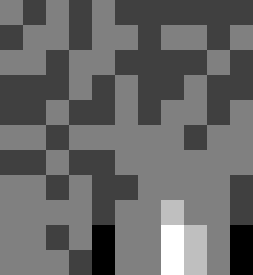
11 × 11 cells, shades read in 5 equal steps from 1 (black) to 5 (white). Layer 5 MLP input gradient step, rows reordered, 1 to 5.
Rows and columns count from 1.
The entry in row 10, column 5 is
1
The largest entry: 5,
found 2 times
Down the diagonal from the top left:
3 3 2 3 2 3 3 3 3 3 1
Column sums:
29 29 28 28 24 30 28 35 32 29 24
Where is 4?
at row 9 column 8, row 10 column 9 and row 11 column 9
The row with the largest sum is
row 9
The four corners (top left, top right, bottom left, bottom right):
3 2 3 1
